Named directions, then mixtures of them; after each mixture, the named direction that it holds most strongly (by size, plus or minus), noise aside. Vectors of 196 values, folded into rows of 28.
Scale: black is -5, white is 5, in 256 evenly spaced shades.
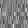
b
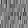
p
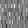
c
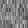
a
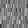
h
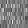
h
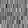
h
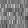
c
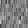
h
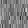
p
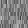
p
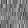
p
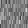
h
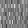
c
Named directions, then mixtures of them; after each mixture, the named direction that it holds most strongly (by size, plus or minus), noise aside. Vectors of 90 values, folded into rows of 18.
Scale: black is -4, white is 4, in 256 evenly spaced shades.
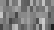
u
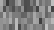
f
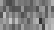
f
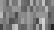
u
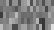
u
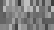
f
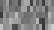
u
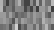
f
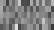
u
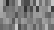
f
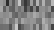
f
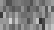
f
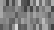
u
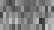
f
